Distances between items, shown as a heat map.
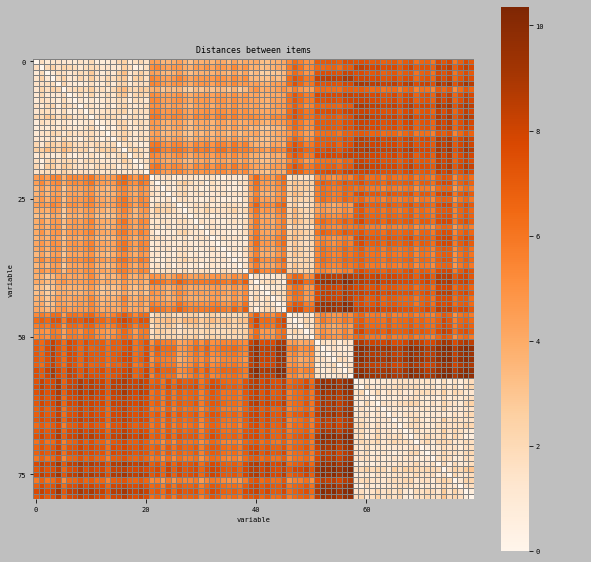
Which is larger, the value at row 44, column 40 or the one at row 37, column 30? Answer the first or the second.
the first
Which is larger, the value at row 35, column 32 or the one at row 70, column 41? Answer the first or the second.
the second
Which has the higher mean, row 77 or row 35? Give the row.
77
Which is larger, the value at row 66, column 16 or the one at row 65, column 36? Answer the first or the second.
the first
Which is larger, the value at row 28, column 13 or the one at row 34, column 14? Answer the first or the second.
the second
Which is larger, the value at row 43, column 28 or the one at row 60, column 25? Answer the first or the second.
the second
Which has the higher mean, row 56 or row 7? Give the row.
56
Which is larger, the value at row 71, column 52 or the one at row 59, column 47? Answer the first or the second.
the first
